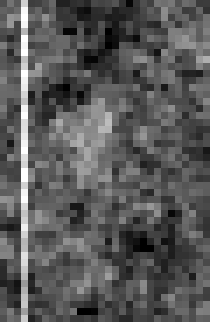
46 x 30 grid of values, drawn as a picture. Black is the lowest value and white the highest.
Histogram: skewed, a long tail of high values. Odd lines: column 4. Grain: streaks running down.
